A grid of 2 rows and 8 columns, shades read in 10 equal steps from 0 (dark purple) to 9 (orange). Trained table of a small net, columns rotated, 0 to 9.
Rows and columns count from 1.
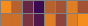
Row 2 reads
7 7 3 1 8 4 8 9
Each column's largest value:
9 7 3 1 8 5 8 9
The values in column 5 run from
6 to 8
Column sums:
16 13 5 1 14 9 16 14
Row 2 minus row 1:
-2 1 1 1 2 -1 0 4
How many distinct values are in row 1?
6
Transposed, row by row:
9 7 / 6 7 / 2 3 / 0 1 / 6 8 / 5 4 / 8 8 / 5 9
